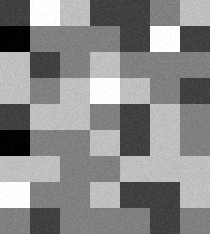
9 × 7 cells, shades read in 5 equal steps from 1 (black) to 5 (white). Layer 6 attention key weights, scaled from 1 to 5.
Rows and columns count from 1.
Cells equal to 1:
2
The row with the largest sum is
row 7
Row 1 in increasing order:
2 2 2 3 4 4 5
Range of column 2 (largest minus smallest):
3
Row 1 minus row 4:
-2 2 0 -3 -2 0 2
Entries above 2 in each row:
4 4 6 6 5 5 7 5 5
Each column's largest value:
5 5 4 5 4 5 4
